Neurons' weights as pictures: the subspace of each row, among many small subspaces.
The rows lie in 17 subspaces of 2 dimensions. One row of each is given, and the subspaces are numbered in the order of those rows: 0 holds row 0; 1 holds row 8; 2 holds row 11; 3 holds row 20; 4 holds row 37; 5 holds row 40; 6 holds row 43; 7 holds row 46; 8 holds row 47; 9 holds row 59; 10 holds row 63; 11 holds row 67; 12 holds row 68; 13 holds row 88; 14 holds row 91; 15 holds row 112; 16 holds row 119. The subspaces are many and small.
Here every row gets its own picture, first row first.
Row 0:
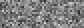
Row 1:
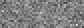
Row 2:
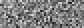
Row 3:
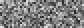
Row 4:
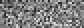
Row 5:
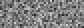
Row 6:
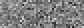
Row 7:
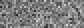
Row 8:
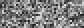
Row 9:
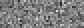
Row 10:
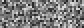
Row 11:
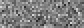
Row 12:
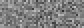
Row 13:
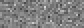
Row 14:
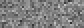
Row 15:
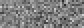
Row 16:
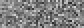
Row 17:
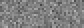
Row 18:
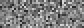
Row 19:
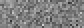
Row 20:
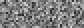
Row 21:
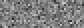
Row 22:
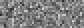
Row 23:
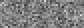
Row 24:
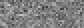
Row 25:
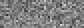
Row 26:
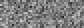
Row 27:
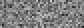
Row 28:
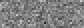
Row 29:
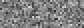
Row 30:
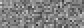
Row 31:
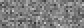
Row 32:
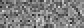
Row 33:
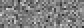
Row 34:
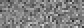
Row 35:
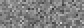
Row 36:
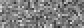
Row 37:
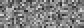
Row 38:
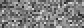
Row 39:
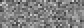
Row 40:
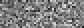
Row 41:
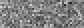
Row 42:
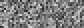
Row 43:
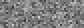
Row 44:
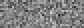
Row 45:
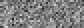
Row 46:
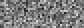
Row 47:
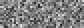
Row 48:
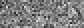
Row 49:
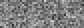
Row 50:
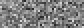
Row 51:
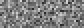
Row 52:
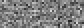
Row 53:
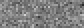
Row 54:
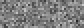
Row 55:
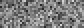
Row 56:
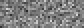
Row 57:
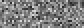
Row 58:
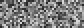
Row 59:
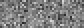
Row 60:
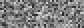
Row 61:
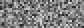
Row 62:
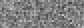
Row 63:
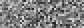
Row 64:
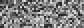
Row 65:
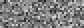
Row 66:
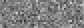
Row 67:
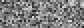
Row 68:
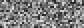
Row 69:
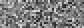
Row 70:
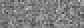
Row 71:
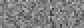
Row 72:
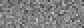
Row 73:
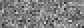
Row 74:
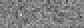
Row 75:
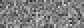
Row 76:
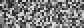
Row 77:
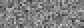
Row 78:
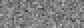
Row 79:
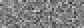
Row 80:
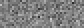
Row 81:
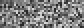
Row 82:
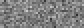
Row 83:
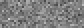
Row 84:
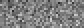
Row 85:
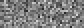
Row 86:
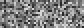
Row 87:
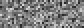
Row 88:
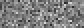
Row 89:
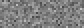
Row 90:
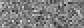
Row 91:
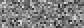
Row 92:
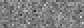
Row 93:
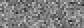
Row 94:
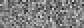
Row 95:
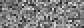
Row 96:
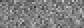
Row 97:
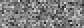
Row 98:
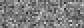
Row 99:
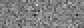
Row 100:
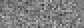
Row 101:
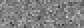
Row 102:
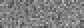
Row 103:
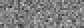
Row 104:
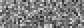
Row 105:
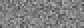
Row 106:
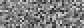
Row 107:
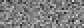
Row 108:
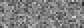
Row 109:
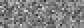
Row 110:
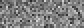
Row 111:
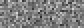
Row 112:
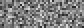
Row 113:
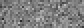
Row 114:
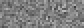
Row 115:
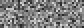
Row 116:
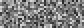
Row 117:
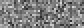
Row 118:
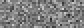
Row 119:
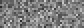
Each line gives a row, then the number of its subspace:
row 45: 8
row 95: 10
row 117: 9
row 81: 1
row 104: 14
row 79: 5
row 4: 3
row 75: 2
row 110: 2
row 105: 9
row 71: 3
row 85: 7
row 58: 16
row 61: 15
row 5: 15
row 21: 12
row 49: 9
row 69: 5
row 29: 11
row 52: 3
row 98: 13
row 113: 16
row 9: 9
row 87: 4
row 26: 8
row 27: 15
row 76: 3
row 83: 16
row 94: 5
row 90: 0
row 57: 11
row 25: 7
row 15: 1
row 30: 1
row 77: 4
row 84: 3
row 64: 0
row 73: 13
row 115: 8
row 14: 14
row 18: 9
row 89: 11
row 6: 10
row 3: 0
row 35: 10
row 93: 13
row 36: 14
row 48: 2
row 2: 3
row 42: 8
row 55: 16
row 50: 10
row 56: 7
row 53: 1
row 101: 13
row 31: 0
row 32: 2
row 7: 2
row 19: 3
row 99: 5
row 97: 13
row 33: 8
